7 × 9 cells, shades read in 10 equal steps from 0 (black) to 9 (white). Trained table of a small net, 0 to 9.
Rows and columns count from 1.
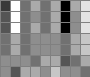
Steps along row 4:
up down up same same down up up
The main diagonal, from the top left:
2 9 4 5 5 6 5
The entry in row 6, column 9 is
6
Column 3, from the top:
4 4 4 4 4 5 6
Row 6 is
5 5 5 4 6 6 3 4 6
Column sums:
26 47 31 37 33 41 16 37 48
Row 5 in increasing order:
4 4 4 5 5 5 6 6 7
